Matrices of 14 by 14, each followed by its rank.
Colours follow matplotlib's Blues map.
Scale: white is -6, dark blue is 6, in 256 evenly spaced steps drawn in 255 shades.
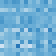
two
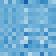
two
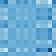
one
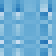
one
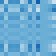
one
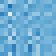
two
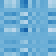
one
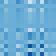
one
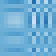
one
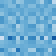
two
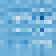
two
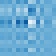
one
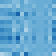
two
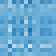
two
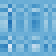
one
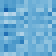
two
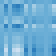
one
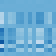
one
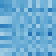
two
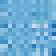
two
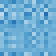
two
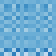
one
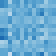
two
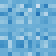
two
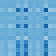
one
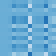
one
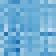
two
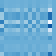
one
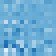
two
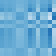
one
